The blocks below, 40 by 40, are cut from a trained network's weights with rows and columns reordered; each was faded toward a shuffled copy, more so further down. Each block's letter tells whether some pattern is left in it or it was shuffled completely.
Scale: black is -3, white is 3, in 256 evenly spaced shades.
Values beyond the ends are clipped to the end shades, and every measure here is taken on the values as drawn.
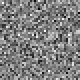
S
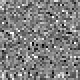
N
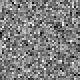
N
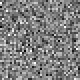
N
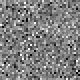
S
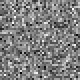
S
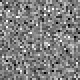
S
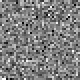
S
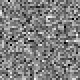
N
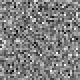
S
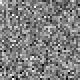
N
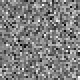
S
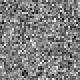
N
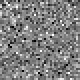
S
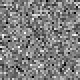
S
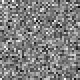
N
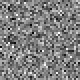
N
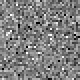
S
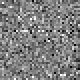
N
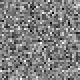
S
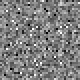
S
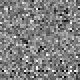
N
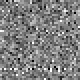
N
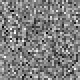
N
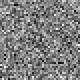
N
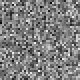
S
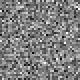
S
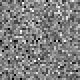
N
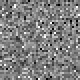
S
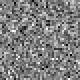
S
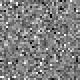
S
